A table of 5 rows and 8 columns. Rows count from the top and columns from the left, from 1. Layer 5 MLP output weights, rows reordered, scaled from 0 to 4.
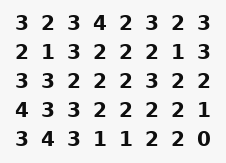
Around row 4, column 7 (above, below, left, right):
2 2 2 1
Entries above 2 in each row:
5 2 3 3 3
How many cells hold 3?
13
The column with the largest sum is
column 1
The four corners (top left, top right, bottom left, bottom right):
3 3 3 0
